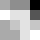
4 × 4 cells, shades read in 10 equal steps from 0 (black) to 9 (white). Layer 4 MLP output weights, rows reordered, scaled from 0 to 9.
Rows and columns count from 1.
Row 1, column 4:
0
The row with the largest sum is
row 4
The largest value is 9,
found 2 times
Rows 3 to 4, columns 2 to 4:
7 8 7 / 6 8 9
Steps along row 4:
same up up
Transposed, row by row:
6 9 6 6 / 5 8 7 6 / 5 8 8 8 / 0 3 7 9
